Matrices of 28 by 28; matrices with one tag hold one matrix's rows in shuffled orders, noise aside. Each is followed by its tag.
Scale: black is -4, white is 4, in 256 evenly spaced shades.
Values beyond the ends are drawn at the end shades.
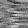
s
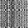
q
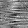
s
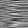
s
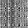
q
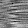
s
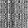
q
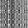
q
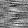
s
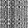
q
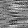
s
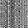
q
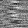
s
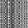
q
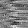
s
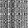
q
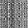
q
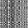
q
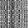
q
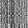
q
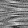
s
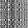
q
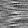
s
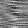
s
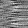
s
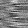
s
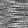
s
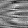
s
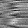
s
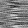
s
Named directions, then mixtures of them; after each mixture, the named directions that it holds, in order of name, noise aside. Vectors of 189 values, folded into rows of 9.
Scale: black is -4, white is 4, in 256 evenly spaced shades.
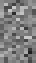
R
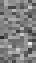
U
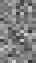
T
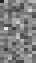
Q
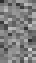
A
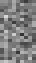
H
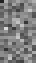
Q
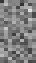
Q, R, T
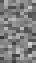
Q, U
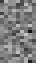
A, T, U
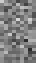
A, R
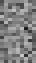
A, R, U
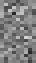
R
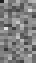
Q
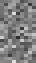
R, T, U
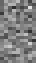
R, T, U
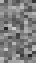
Q, U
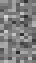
H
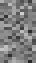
Q, T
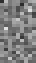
Q, R, T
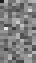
Q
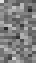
Q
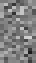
R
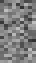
A, H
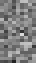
H, T, U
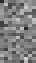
A, Q, R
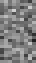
H, U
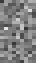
Q, R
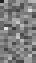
Q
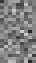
A, T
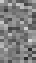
A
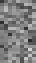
A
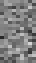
U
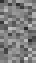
A
